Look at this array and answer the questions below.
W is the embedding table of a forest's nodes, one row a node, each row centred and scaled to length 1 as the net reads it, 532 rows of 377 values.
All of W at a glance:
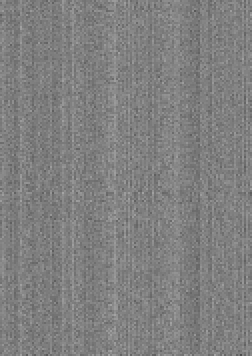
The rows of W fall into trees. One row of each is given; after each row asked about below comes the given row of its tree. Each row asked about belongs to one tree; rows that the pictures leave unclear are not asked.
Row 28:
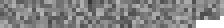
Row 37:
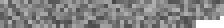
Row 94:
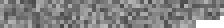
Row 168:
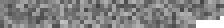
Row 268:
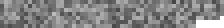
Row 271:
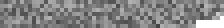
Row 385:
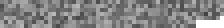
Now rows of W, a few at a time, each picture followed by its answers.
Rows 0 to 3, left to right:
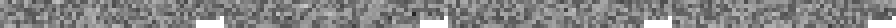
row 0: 94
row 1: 37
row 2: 37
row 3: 385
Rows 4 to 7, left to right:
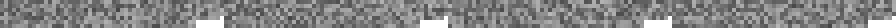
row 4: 168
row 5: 271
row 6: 94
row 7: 271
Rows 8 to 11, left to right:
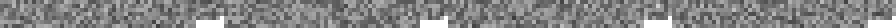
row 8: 28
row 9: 268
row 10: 28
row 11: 28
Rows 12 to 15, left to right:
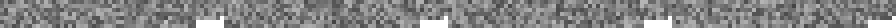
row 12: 37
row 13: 268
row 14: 268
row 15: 385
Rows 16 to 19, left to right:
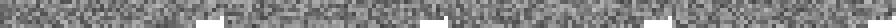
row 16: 168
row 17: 385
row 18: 37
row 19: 268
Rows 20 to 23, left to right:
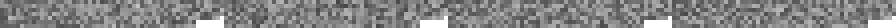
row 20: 271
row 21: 168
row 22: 271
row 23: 271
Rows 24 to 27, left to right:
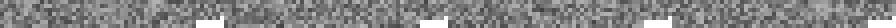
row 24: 37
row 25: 168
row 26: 168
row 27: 37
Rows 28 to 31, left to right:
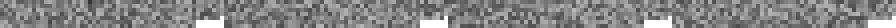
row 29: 168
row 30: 271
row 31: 37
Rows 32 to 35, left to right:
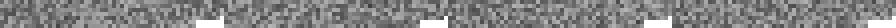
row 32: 94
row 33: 385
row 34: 271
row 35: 168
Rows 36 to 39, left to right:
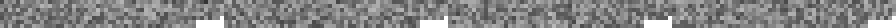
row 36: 37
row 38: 385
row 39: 268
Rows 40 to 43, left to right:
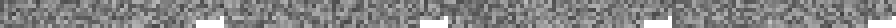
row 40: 168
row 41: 268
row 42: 94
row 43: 271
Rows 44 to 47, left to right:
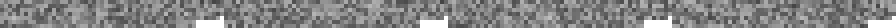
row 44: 268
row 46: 268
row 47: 385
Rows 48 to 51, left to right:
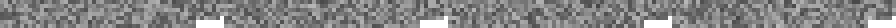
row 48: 37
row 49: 271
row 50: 385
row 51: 94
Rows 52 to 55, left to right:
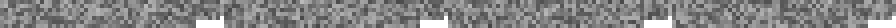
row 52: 37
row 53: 37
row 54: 28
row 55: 268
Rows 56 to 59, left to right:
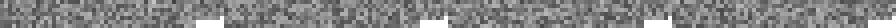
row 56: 168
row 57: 268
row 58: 37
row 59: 37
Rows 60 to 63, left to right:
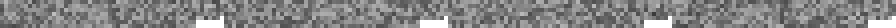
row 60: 268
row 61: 37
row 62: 385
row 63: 268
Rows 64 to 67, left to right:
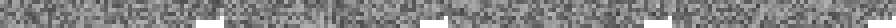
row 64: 94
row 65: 268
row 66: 385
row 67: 37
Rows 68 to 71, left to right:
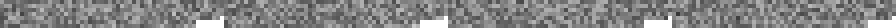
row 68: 271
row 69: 271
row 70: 37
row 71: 94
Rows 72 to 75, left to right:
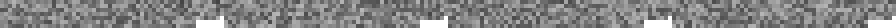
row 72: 268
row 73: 385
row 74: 271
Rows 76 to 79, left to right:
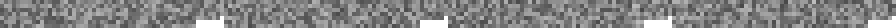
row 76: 37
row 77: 385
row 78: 168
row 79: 268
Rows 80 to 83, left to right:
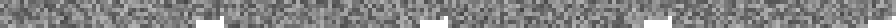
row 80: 94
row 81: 268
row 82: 168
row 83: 271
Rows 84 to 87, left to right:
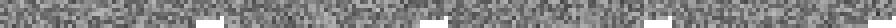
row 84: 37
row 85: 94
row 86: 168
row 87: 37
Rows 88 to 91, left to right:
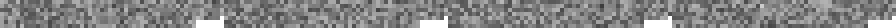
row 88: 94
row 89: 168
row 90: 271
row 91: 37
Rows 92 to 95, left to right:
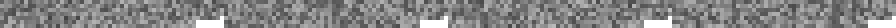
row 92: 94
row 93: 268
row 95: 385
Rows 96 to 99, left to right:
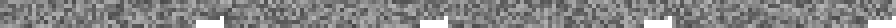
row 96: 385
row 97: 37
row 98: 268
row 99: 37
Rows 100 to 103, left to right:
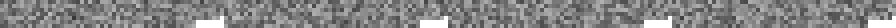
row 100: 168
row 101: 268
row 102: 37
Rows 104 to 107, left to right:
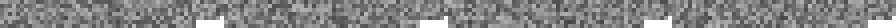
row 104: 268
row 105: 268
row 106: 268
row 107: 28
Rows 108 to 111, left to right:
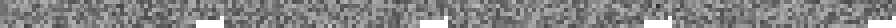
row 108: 385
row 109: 168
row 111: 37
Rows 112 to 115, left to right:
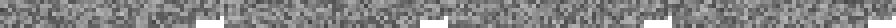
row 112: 37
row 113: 268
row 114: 268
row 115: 37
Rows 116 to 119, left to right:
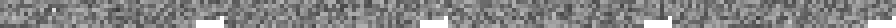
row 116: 268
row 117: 168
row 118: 385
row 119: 28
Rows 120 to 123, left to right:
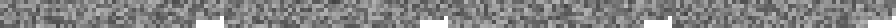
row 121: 37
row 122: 385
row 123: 168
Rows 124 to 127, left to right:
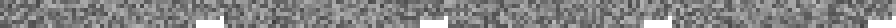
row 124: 168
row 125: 37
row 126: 268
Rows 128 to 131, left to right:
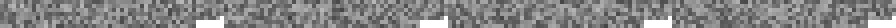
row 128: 28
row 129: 268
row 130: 37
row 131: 37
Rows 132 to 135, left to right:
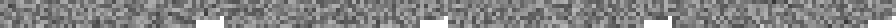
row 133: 271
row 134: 385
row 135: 271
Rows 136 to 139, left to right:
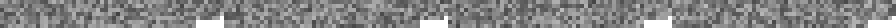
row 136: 94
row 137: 37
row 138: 168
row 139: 268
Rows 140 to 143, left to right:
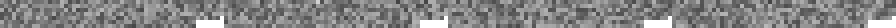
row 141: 168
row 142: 94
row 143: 94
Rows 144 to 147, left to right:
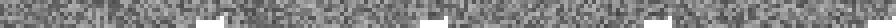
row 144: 268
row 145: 94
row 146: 28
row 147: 37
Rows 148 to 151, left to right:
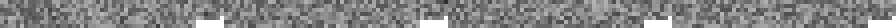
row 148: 94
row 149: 28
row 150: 37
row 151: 385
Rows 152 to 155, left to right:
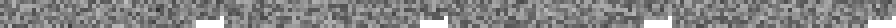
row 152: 28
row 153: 385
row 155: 37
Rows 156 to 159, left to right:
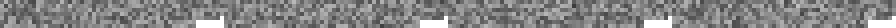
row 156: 94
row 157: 28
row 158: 37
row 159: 94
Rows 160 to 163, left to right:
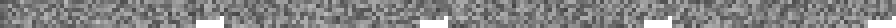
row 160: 271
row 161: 94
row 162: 268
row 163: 28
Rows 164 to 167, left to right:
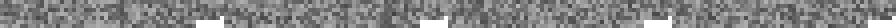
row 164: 385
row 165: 385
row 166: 94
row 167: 385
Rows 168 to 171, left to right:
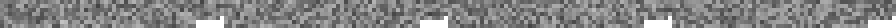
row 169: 28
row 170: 271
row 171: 37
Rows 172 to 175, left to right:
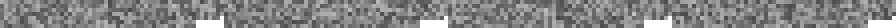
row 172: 268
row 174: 268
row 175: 385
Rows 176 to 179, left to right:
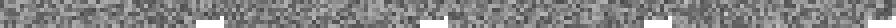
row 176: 385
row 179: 94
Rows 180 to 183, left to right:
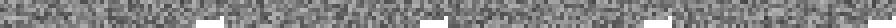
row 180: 268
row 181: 385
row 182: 168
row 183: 37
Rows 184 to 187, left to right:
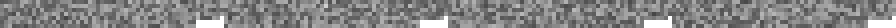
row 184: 271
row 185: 94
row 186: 385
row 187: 37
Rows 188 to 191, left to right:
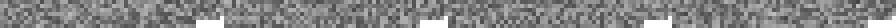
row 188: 37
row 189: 268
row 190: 271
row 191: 94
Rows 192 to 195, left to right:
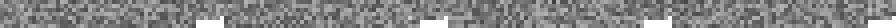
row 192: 37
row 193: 271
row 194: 94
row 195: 271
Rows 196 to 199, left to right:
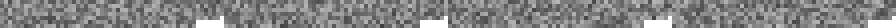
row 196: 37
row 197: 28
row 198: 168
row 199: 94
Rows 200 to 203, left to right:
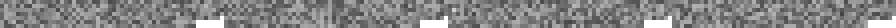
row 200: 268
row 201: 268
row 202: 268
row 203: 28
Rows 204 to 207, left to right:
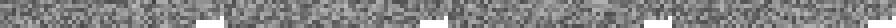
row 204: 271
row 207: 168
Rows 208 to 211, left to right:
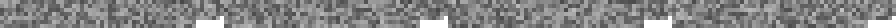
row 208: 268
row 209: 94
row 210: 37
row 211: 268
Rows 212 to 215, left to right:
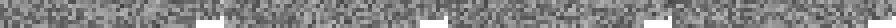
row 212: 37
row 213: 94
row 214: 168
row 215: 271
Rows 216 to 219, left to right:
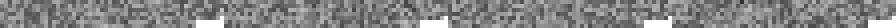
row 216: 94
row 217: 268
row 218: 385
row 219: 268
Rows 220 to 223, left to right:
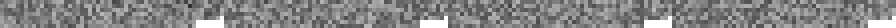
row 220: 94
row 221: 37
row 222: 271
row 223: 168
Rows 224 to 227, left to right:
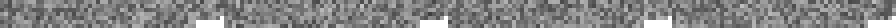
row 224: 168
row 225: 28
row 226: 168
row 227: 94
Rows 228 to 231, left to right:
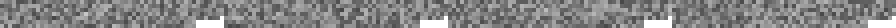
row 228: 28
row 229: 268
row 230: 37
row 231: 94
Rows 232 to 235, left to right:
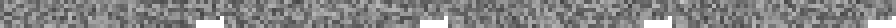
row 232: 385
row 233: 37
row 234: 94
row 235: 94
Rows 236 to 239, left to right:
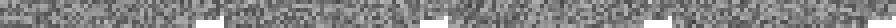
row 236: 268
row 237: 271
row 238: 94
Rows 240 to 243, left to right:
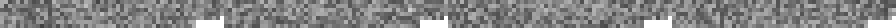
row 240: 94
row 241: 37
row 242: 37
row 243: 94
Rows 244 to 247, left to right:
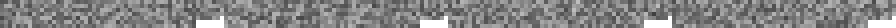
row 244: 271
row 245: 385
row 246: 385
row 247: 168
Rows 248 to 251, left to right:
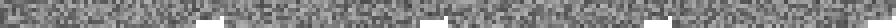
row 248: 271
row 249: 385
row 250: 385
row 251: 168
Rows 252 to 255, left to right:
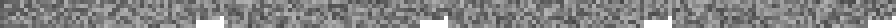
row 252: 271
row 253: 385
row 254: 28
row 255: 37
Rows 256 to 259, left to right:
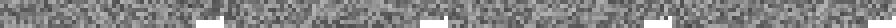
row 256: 94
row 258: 37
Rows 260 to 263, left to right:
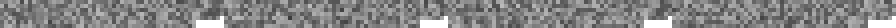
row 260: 94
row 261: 268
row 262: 94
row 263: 268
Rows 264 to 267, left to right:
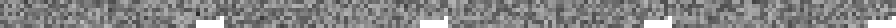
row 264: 268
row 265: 168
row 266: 268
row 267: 268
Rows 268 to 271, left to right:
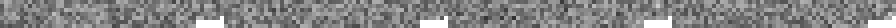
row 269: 37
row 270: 168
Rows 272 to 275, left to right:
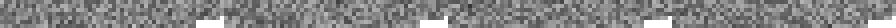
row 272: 28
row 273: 94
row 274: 271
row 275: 271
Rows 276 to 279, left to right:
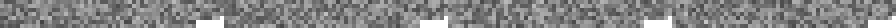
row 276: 271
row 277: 168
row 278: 94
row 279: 268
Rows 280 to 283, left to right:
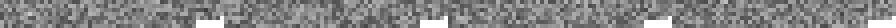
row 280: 37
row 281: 268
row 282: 271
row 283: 271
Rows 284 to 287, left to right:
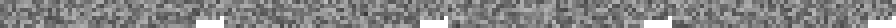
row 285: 37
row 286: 268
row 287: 268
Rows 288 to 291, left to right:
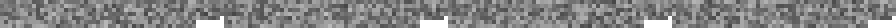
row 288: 385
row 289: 385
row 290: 385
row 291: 385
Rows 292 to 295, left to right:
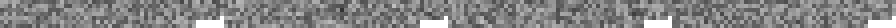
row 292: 268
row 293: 385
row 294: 268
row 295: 271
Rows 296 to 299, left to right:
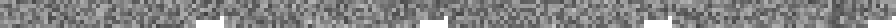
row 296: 28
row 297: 94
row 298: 271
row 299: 385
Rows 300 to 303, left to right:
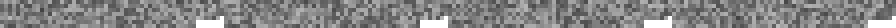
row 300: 268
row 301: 268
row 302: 268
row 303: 94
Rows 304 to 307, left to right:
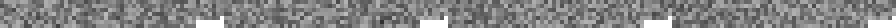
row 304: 385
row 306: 94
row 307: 168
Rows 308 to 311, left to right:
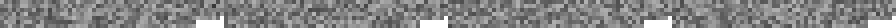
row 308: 37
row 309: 168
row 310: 271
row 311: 37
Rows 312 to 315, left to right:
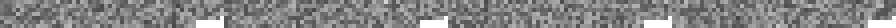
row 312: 168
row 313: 271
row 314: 168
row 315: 94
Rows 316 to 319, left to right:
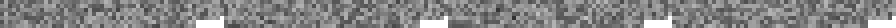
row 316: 168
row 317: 268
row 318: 268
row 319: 37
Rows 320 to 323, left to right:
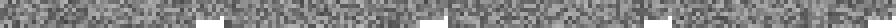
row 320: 37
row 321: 168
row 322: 271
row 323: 37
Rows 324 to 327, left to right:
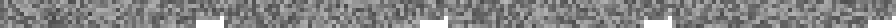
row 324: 37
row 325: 94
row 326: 94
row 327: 37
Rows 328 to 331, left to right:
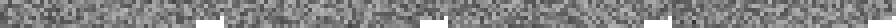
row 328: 37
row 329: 37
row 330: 271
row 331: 271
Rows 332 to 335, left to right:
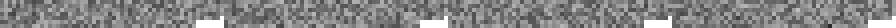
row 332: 28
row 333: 168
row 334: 385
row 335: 271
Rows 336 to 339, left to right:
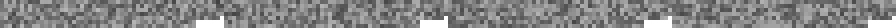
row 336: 28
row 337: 385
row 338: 271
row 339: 385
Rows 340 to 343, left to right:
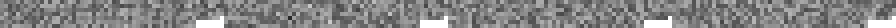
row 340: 168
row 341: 268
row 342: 385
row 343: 94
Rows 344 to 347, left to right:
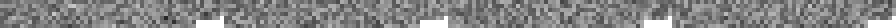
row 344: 271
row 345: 271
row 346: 94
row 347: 28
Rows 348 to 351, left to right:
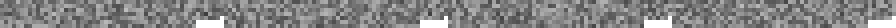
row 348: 385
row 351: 271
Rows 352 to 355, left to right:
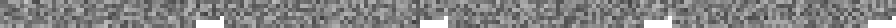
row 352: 385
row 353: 271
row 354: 268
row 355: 385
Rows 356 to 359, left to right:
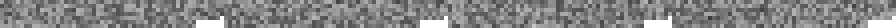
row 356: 385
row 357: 37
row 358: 268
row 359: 168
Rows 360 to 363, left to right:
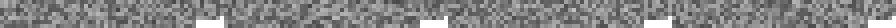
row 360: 268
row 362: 271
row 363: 268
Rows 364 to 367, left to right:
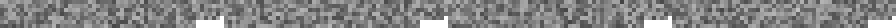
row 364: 268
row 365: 385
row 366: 268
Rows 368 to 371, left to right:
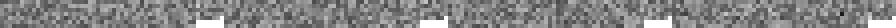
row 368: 271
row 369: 28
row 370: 268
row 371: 385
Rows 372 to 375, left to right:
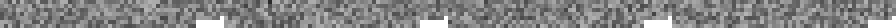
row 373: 94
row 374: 168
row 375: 385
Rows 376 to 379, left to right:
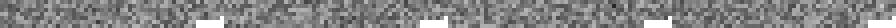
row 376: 168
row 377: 268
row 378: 385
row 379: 168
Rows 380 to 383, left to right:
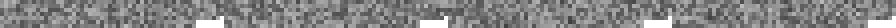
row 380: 268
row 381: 385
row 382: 94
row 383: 268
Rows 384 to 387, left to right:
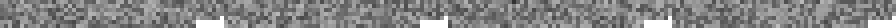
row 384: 37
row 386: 168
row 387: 37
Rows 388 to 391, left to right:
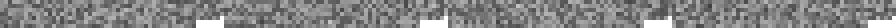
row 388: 37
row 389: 268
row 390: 94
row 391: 385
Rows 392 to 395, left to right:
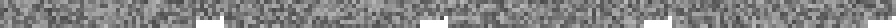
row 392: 37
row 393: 37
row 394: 268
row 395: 94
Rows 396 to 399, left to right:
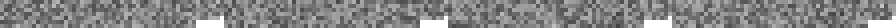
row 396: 168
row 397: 37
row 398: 268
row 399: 385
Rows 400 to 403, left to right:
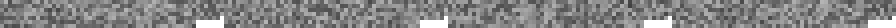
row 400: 37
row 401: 168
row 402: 268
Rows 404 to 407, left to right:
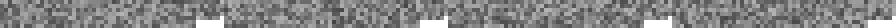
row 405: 268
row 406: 37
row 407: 28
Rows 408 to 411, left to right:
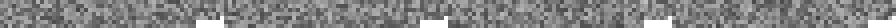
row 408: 37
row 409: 385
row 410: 268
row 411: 268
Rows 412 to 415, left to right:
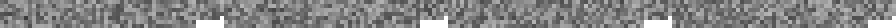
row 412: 385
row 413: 37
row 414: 28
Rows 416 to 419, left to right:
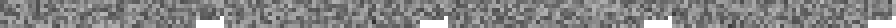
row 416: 385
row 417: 385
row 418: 37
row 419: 28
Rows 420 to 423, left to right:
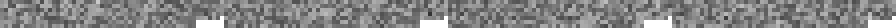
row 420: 37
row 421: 37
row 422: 168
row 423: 385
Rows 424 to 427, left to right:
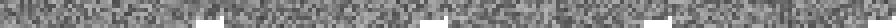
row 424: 94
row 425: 168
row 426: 268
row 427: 268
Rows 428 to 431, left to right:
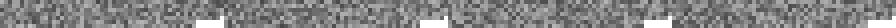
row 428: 94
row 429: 168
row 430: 268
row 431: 168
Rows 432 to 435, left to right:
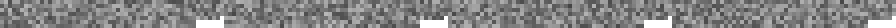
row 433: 385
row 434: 385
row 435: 271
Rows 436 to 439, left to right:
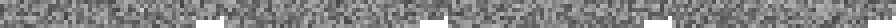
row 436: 268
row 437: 94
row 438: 385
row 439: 37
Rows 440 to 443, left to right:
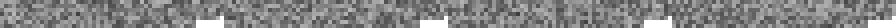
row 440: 268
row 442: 268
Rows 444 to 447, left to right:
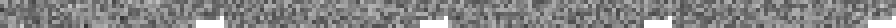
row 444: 94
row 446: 28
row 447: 168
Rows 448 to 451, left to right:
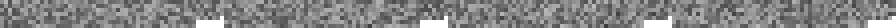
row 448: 37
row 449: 37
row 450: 28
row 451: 268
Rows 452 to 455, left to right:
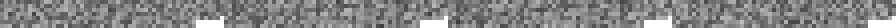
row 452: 28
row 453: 168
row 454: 168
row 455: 268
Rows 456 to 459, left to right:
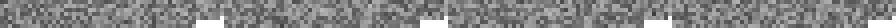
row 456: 271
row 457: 37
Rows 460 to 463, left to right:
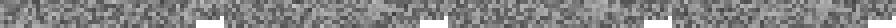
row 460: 385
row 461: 37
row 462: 37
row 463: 37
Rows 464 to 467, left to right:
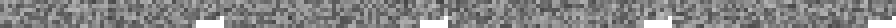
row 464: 268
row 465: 268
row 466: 168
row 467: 385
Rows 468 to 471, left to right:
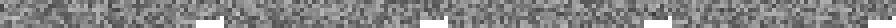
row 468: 268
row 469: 37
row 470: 385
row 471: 37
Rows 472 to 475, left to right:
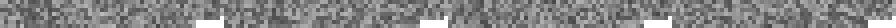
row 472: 94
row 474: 94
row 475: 37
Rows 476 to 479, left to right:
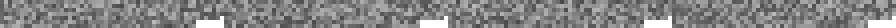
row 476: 385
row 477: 37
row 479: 168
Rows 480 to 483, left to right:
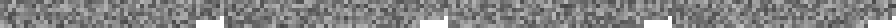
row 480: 28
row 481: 168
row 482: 385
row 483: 168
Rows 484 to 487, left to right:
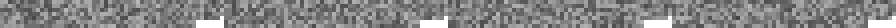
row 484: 94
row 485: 168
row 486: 168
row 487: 268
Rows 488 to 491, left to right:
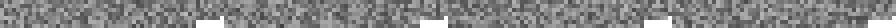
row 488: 385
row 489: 385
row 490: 271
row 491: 37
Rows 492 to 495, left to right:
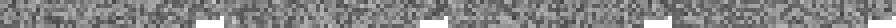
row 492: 37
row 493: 94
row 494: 268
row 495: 271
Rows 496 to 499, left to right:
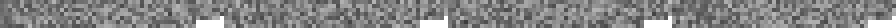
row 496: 271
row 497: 28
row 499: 94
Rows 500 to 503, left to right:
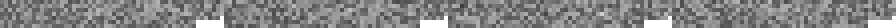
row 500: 37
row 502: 271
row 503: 37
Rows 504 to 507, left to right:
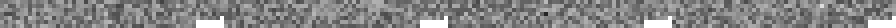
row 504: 385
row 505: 37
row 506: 271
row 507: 37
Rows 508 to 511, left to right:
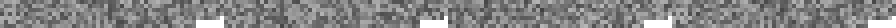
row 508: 268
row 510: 168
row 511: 268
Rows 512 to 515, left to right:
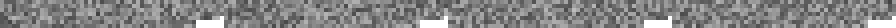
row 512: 271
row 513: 94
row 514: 385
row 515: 28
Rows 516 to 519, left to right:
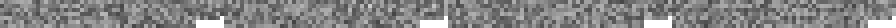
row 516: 385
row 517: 28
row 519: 168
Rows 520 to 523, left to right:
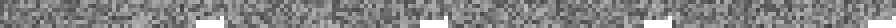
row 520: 168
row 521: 268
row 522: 268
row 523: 168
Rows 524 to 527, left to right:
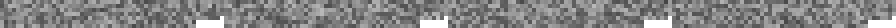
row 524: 385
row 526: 37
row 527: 271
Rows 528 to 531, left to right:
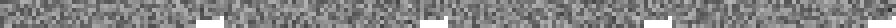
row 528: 271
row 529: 28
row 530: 385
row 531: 94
